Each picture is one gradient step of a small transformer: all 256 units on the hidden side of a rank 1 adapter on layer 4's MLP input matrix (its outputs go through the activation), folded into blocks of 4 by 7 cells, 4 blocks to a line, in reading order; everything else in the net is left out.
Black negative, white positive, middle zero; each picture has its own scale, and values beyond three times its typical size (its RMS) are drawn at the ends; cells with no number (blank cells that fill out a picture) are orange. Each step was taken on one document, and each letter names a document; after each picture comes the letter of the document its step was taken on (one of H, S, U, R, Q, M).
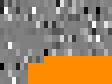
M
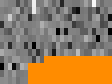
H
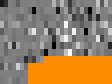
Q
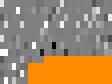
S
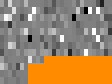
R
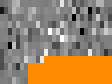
M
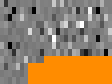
H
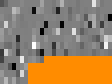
S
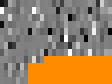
M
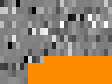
Q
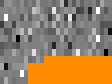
R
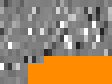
Q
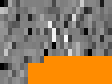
M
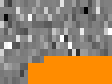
R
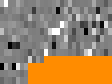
Q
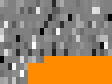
S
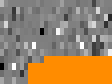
S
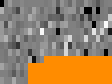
Q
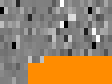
M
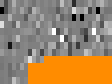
M
